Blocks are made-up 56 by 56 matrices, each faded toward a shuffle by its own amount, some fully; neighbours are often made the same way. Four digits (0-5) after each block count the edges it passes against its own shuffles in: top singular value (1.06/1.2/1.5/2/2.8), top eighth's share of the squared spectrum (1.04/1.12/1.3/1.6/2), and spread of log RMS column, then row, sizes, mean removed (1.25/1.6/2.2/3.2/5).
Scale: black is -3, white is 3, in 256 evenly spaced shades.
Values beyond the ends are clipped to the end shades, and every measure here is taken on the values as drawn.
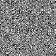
3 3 2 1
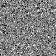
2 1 0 0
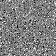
2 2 0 0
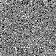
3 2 0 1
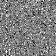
2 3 1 0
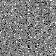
2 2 1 0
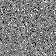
1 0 0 0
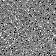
1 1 0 0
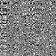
4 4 3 2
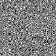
3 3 1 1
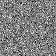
1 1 0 0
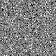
3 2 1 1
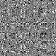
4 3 2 2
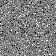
2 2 0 0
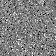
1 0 0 0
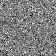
0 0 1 0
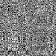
4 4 2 2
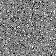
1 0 0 0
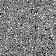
0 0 0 0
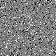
1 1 0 0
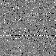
3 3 0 2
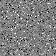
0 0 0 0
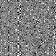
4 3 2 1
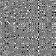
4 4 2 2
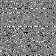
2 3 0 3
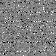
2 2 0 2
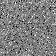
0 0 0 0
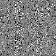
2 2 3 0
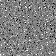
0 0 0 0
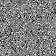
0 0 0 0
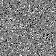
0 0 0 0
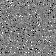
1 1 0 1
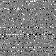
2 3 0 3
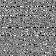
2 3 0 3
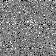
1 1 0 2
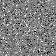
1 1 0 0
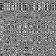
5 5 3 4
